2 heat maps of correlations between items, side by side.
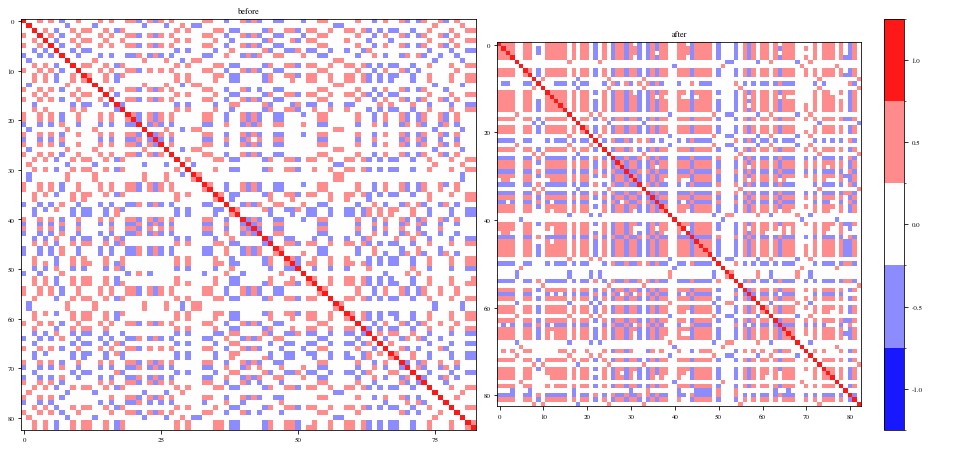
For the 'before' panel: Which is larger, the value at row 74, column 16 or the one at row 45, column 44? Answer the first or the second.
the first
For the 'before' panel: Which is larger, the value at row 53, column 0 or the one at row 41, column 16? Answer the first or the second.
the first
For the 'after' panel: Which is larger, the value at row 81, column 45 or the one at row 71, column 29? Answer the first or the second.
the first
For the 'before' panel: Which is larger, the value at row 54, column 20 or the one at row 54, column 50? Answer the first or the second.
the first
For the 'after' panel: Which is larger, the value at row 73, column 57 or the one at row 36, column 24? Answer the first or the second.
the first
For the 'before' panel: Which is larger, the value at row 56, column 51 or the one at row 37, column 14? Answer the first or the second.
the first
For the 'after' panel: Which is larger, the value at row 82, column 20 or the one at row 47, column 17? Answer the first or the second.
the second
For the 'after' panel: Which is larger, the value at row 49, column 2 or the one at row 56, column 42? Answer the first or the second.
the second
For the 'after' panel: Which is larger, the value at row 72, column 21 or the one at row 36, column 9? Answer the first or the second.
the second
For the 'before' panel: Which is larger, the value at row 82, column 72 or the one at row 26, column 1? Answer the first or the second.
the first
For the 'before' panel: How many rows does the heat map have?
83
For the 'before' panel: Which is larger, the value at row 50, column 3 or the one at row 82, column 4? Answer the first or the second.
the second
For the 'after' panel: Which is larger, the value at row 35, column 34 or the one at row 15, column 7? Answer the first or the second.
the second
